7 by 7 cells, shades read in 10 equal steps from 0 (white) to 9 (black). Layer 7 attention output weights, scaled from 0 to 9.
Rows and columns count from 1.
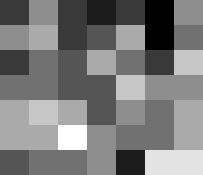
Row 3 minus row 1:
0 1 -1 -5 -2 -2 -2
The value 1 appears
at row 7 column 6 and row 7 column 7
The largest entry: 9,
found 2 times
